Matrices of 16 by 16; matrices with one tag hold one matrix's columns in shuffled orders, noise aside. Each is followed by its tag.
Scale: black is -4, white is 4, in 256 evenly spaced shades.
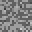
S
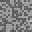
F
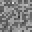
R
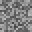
F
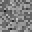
S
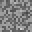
F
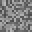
F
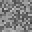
R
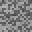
S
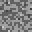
S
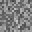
R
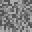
R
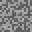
F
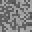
R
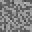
F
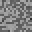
F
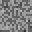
F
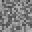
R
